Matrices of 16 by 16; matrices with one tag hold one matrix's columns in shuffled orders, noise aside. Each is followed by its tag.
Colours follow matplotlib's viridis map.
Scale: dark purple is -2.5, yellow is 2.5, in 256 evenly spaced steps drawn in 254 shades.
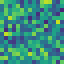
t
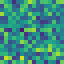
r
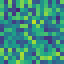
t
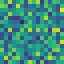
r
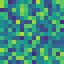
t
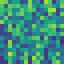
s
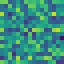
r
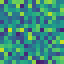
r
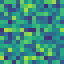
r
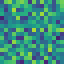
r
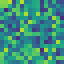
t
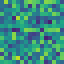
r
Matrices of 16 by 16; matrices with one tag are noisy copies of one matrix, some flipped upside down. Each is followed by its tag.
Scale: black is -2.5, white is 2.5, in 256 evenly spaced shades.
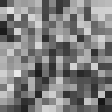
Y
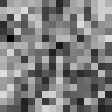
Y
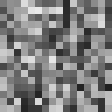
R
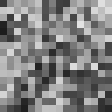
Y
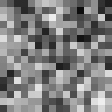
Y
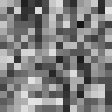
R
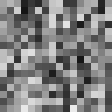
R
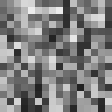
R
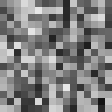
R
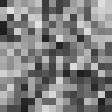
Y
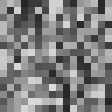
R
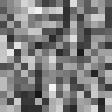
R
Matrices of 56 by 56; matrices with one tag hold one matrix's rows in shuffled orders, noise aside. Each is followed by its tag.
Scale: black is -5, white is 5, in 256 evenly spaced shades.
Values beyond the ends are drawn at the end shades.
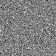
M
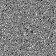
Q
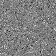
Q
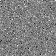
M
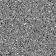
M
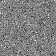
Q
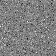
Q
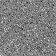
Q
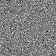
M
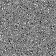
Q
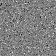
M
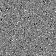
M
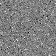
M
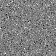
M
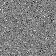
Q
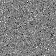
Q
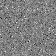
M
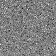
Q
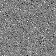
Q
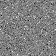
M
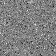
Q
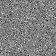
M
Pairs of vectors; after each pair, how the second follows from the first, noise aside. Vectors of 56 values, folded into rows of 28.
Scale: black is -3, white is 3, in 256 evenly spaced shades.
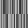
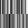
shuffled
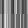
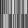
shuffled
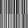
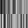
shuffled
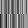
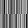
wrapped around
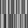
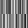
shuffled
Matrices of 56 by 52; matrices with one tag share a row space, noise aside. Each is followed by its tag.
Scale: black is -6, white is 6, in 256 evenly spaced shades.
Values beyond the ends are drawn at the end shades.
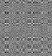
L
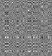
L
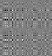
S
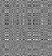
L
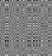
L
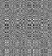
L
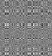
L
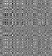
S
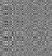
S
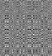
L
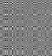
S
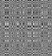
L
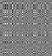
S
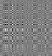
S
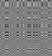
L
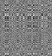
L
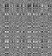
L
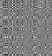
S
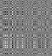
S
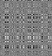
L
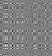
S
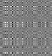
S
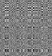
L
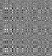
S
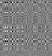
S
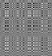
L
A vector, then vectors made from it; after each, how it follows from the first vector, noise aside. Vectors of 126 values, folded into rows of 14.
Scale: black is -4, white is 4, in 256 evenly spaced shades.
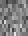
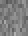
shrunk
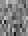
negated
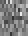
wrapped around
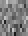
negated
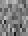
negated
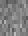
shrunk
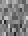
negated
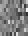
wrapped around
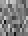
negated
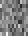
wrapped around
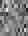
wrapped around
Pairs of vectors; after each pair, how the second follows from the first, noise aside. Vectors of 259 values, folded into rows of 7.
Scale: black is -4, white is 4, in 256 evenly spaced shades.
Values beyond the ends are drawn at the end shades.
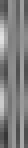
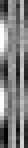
scaled up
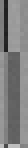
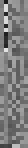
sign-scrambled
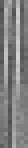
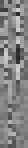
sign-scrambled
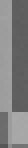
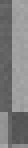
negated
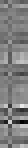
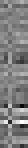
negated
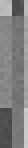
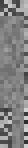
sign-scrambled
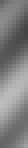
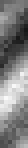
scaled up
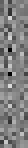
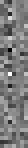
sign-scrambled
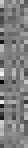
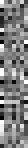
scaled up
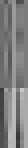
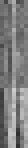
copied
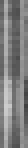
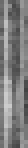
copied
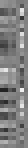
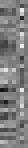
copied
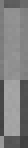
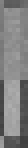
copied
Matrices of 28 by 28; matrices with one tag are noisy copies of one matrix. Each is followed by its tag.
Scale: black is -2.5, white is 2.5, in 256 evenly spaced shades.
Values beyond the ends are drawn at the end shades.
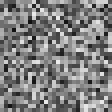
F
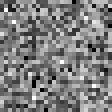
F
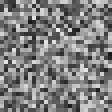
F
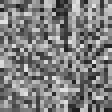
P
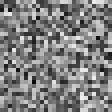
F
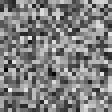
F
